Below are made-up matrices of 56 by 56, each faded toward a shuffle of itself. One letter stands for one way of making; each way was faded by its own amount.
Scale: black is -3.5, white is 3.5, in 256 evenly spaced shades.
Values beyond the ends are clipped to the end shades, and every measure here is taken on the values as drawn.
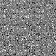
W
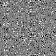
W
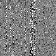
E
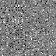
W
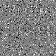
W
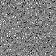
W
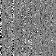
E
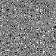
W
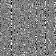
E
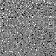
W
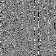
E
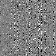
E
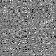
W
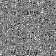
W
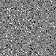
W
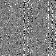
E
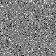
W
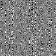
E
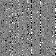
E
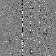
E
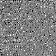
W
